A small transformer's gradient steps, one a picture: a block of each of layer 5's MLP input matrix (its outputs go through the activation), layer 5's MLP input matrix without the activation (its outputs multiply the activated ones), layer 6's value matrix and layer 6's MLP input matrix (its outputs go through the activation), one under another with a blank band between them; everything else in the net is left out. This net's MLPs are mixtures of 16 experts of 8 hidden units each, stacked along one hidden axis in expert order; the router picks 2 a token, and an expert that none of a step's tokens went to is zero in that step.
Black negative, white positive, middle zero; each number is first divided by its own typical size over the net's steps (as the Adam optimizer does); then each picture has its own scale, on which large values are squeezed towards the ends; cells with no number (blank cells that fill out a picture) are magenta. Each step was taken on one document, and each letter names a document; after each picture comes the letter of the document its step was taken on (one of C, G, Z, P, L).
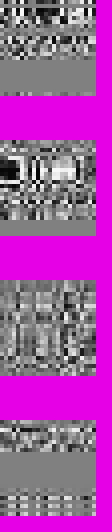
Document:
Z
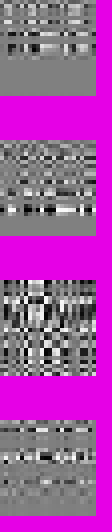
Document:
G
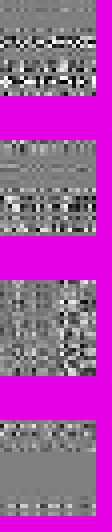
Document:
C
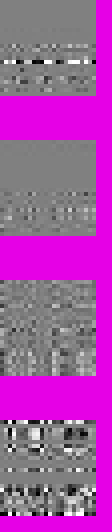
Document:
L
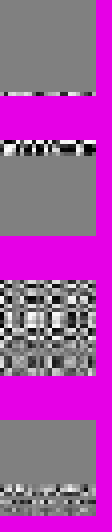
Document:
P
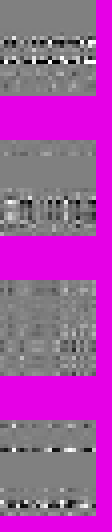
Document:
C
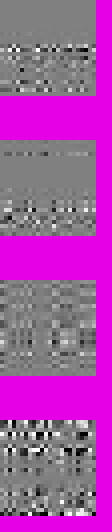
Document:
L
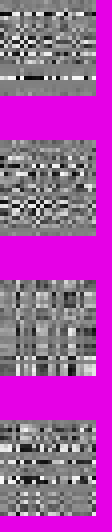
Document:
Z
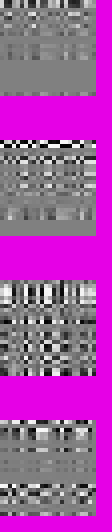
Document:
G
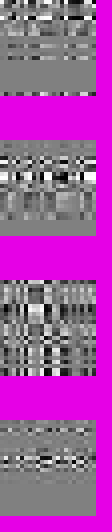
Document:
G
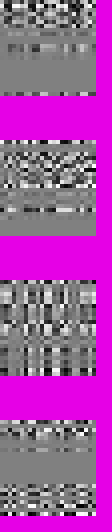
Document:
G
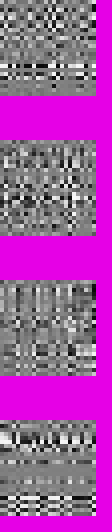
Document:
Z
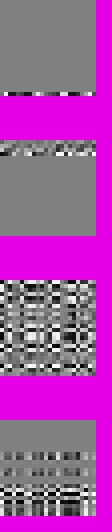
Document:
P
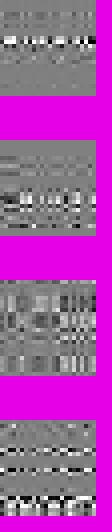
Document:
C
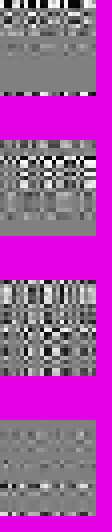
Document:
G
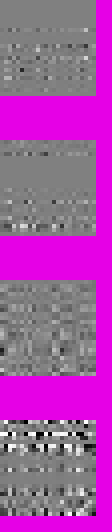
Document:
L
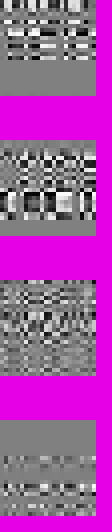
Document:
G
